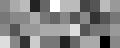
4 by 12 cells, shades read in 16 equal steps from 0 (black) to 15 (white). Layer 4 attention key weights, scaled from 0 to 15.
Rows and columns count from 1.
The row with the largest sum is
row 1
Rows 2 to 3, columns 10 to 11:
3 5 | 7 7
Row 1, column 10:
5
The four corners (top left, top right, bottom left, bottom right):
8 9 13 8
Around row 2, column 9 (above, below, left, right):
4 5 5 3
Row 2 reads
7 8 8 10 7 6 8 5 8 3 5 7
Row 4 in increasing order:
0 2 3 6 7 7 8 8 10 10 12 13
